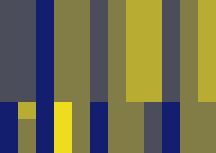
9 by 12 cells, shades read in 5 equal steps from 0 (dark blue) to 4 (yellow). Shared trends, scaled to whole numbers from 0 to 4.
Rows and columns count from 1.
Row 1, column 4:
2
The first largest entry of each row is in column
8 8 8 8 8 8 4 4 4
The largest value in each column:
1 3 0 4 2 1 2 3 3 1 2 3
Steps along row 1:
same down up same down up up same down up up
